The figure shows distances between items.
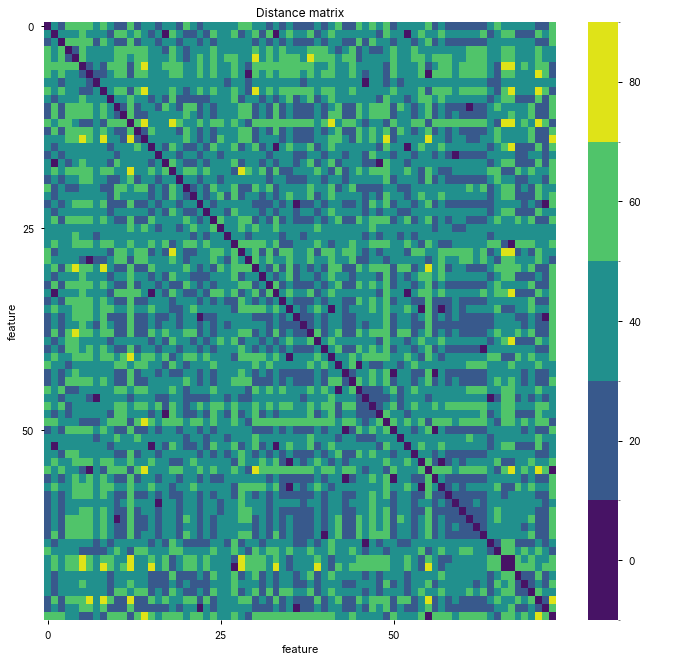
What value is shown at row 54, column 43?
20
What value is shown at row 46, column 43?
40
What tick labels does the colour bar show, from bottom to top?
0, 20, 40, 60, 80
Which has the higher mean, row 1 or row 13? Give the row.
1
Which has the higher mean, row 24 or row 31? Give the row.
24
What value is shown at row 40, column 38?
20
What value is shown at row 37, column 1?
40
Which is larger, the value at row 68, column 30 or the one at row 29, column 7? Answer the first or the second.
the first
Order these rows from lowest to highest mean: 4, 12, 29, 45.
29, 45, 4, 12
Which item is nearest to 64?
46
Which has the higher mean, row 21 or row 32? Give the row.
21
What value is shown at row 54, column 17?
40
